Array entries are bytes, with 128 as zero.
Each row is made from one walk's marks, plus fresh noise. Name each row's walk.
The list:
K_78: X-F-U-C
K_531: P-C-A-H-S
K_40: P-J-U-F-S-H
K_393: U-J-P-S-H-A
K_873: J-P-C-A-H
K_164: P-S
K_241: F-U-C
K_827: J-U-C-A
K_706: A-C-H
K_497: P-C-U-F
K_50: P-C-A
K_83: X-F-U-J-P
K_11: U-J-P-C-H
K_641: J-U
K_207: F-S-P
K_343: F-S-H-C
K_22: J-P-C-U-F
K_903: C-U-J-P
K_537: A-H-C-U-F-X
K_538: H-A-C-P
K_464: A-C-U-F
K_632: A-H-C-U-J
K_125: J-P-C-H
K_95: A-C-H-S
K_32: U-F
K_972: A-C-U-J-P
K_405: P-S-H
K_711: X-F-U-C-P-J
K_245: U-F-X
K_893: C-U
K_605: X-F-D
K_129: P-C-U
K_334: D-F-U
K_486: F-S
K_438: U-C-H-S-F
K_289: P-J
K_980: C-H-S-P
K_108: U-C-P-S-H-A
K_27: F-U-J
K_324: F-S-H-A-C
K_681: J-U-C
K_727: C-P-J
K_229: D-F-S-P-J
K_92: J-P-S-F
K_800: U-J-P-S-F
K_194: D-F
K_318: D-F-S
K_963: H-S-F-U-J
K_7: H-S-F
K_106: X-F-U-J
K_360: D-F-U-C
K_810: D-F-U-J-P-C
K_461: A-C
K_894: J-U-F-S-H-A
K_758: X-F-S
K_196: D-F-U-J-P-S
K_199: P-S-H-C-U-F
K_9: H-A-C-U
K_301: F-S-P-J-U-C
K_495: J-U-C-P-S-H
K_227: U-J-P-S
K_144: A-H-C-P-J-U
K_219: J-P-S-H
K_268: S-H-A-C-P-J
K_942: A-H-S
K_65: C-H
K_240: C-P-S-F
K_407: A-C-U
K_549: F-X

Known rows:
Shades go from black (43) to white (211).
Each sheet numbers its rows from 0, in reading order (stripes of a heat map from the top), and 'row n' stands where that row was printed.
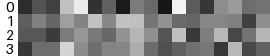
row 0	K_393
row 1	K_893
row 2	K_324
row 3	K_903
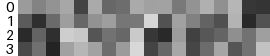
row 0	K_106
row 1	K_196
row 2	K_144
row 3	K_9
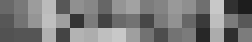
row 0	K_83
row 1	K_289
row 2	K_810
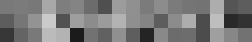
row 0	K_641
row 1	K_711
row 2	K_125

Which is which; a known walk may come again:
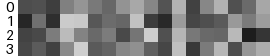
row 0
K_324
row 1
K_144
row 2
K_800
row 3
K_95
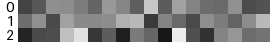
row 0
K_207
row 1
K_461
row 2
K_393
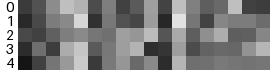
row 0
K_227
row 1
K_405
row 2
K_343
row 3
K_538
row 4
K_980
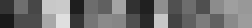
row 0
K_873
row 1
K_531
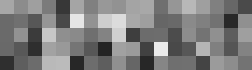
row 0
K_549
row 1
K_241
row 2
K_827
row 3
K_894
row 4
K_125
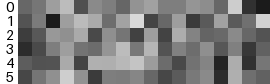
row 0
K_83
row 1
K_9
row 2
K_164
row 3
K_240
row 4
K_810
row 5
K_727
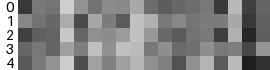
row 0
K_903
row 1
K_27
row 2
K_22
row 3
K_893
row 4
K_711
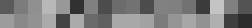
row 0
K_289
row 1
K_106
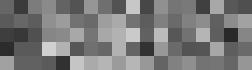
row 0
K_229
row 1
K_65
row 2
K_438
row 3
K_11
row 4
K_194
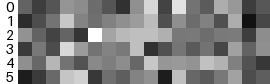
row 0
K_963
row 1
K_301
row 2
K_334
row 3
K_972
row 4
K_758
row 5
K_495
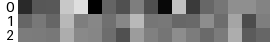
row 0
K_268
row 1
K_681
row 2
K_641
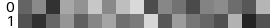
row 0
K_407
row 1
K_196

